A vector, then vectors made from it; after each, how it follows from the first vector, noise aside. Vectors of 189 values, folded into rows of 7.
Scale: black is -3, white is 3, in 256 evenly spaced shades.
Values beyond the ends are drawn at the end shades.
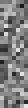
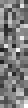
sign-scrambled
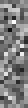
wrapped around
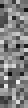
wrapped around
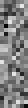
negated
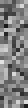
negated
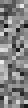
negated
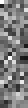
reversed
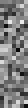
negated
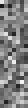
reversed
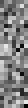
negated
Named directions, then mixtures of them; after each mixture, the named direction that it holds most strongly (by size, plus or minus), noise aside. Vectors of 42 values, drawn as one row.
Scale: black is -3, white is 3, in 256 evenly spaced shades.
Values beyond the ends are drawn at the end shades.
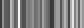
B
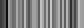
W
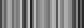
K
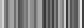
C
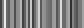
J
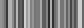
C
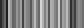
W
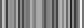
C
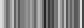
C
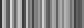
J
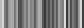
C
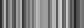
J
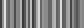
J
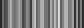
K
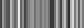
B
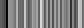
W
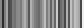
C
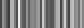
B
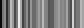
B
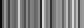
B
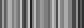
K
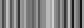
B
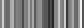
C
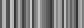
J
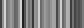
J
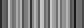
K
